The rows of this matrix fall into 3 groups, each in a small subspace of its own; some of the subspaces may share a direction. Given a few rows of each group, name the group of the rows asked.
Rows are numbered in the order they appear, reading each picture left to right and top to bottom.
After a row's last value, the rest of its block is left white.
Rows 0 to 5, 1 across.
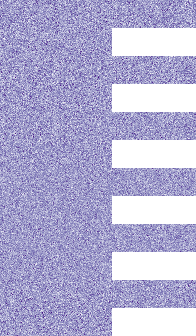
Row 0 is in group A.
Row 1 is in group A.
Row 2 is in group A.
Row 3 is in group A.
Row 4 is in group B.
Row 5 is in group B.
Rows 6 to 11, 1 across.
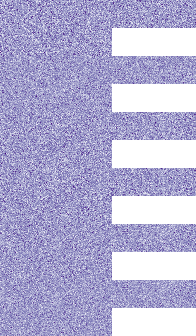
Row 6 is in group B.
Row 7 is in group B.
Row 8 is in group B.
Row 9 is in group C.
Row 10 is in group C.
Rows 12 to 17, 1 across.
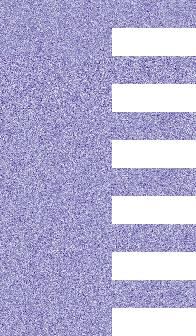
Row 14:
C
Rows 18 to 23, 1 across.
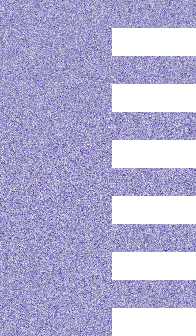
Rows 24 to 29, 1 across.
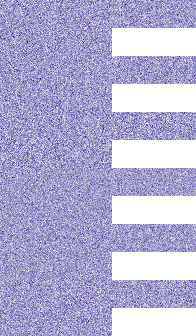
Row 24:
B
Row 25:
A
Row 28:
A
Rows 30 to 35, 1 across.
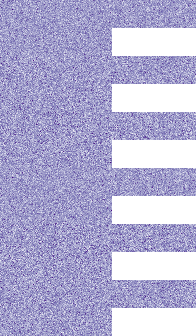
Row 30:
B
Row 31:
C
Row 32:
C
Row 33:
B
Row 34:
B
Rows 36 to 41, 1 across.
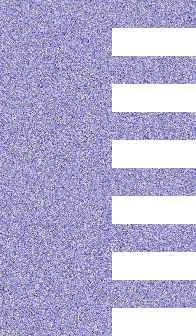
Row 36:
B
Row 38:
B
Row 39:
B
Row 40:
C
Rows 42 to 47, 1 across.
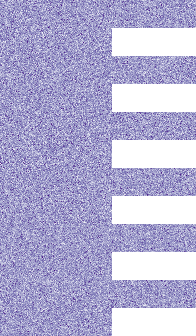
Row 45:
B
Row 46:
B
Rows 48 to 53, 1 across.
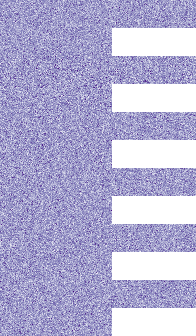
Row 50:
B
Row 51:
B
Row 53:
C
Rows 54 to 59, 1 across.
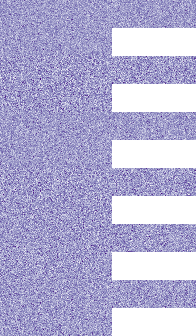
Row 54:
A
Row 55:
A
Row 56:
B
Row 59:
A
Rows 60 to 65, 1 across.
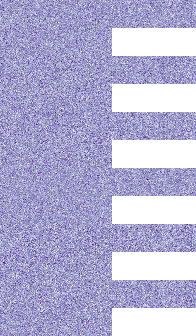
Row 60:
A
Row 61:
C
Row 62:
C
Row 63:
B
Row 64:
A
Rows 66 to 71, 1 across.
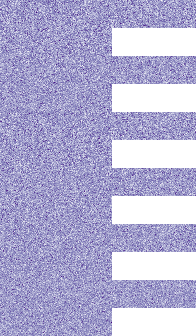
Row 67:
A
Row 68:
C
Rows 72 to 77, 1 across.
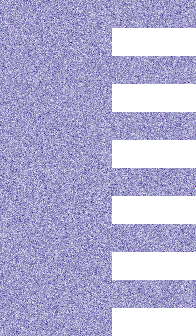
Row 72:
B
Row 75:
C
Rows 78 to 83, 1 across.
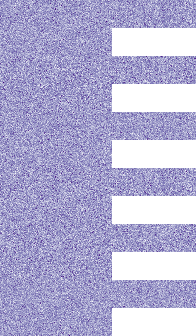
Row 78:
A
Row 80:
B
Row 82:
C
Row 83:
A
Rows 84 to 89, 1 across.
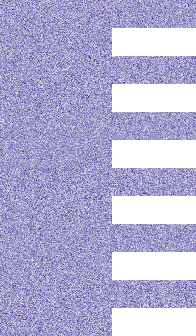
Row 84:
B
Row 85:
A
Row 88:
B
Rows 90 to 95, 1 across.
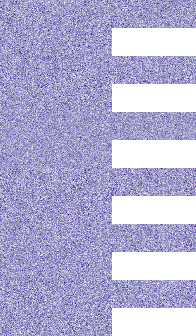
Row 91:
C
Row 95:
C
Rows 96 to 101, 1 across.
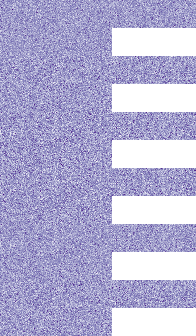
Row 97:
A
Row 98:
A
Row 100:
A
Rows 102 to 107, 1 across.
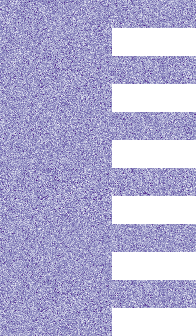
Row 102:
C
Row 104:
A
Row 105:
C
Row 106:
B
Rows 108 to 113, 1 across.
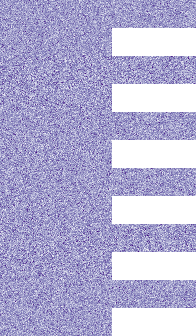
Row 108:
B
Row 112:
B
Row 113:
A
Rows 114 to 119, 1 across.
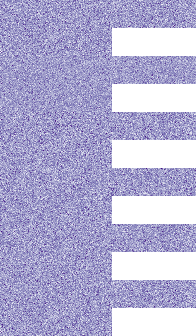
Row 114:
B
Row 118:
C
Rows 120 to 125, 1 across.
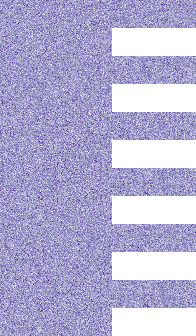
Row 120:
B
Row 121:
B
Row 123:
B
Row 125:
B
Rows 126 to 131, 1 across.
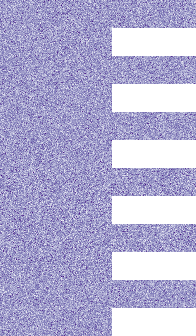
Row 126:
A
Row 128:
B
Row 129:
C
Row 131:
A
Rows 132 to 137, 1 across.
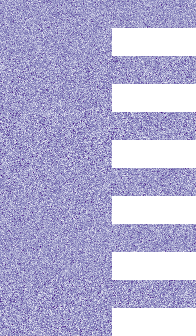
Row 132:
B
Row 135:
C
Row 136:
A
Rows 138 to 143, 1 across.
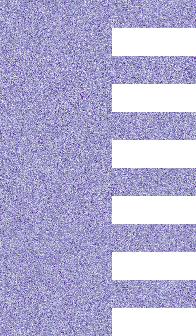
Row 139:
B
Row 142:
A
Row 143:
C
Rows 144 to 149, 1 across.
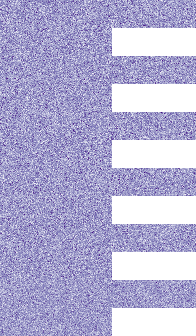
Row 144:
C
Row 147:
A
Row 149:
A
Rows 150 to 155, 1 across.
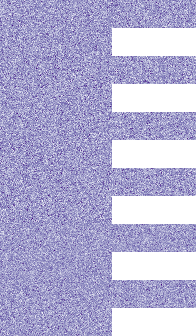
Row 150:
A
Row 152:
B
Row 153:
B
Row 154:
A
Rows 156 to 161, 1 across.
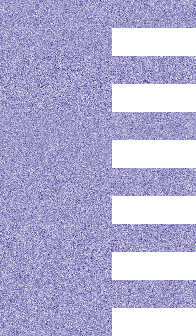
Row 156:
A
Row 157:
C
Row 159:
C
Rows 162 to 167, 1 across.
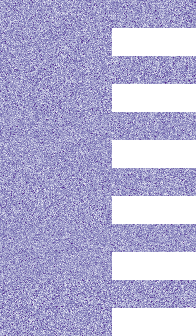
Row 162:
B
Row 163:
A
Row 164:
A
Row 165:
B
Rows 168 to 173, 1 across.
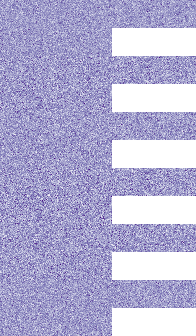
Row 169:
B
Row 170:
B
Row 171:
B
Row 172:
A
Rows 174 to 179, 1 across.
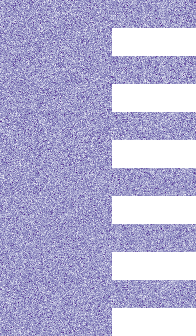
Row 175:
A
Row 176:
C
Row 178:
B
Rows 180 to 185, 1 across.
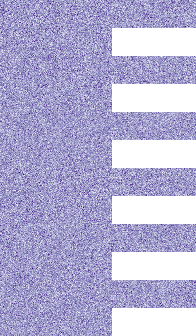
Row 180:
A
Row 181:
C
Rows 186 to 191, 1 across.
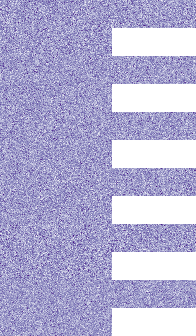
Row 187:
A
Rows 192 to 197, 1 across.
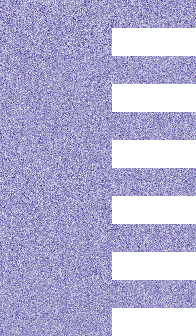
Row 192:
C
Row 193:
C
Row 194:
A
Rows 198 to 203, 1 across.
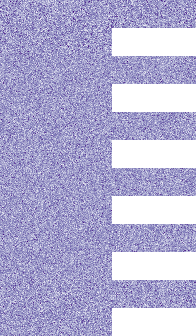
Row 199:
C
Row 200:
C
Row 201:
B
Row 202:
A
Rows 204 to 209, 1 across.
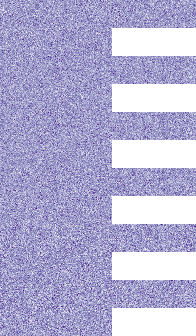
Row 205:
B
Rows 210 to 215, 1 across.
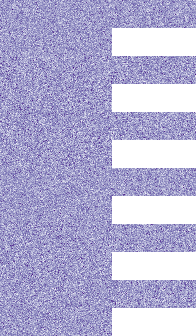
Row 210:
B
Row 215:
A
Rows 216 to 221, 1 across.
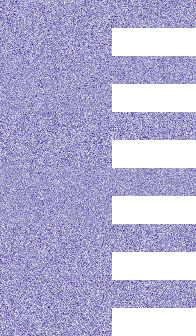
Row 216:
C
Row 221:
B
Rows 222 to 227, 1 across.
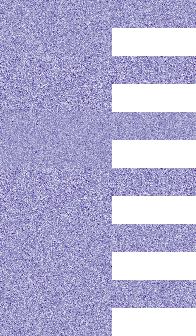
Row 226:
B
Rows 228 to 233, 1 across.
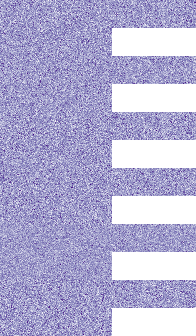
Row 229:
A
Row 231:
A
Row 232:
A
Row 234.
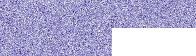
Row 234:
C
